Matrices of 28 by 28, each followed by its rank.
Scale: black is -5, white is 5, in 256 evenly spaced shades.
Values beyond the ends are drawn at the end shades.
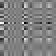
one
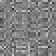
five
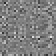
five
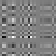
one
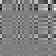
one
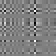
one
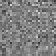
five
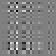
one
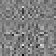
five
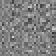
five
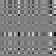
one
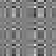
one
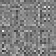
five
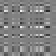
one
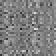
five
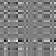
one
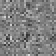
five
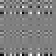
one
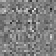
five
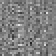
five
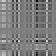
one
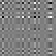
one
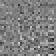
five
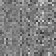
five
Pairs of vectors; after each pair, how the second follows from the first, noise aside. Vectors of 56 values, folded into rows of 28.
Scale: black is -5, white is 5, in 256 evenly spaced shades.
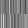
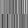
reversed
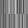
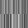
reversed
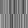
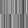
sign-scrambled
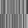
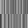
reversed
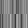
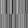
reversed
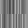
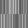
sign-scrambled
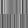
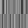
sign-scrambled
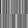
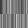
sign-scrambled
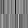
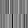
reversed
